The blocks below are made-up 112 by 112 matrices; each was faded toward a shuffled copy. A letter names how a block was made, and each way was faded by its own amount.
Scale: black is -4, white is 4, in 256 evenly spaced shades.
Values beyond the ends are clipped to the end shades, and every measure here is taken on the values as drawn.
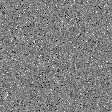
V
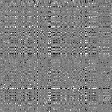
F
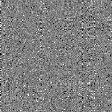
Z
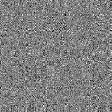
Z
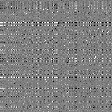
F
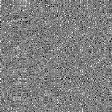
Z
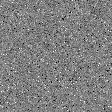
V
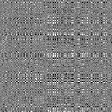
F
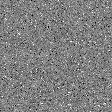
V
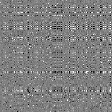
F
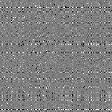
F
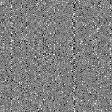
Z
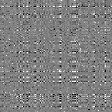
F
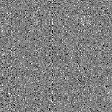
Z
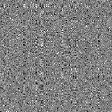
Z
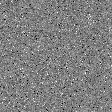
V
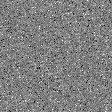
V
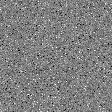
V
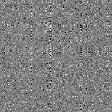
Z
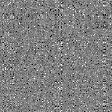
Z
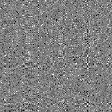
Z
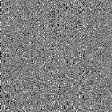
Z
